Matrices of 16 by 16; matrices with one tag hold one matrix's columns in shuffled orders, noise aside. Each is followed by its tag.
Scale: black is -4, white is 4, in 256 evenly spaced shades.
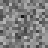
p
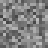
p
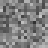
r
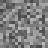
p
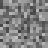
r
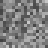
r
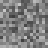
r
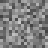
p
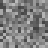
r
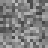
r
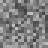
r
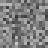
p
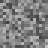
p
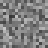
p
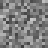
p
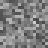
p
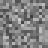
p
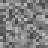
p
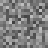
p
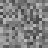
p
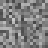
p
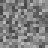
r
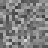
p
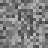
p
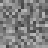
r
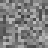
p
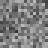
r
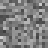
p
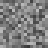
p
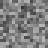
r
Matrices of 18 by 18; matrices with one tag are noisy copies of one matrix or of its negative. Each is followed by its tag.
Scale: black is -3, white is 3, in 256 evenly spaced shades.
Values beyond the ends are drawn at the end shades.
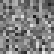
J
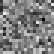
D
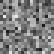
J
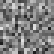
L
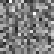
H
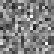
L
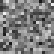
D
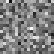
H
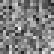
J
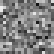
D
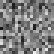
L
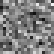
D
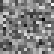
D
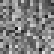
J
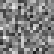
L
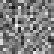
L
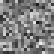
D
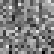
J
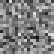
H
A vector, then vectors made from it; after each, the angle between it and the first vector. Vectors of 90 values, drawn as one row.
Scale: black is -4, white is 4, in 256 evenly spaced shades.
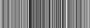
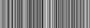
partly aligned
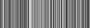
nearly opposite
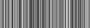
partly aligned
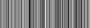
partly aligned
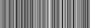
orthogonal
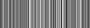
nearly opposite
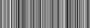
orthogonal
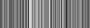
nearly opposite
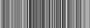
nearly parallel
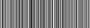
partly aligned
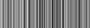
partly aligned
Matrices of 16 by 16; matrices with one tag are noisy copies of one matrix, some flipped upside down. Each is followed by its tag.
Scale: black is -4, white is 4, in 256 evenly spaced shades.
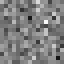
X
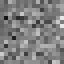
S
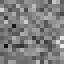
S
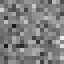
S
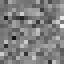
S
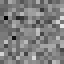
S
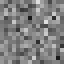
X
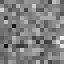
S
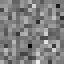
X
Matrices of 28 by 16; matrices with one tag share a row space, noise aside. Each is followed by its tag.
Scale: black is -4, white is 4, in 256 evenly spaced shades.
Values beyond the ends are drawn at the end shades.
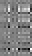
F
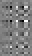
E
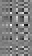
E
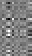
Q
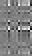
F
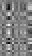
Q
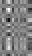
Q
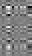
Q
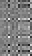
F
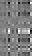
F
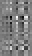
E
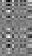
Q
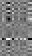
Q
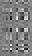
E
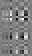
E
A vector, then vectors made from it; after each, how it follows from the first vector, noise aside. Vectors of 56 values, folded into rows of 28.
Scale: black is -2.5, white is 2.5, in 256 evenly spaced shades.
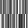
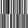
reversed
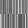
shrunk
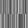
shrunk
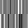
partly zeroed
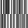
reversed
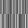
shrunk
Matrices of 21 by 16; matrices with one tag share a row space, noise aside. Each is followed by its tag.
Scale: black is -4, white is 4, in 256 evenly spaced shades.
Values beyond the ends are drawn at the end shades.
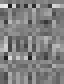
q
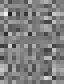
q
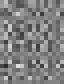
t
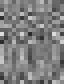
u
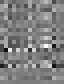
q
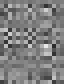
q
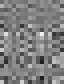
u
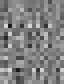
t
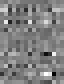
q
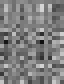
u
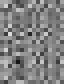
t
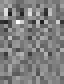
t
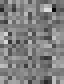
q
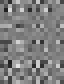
t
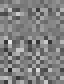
t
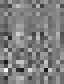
t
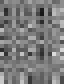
u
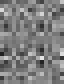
u
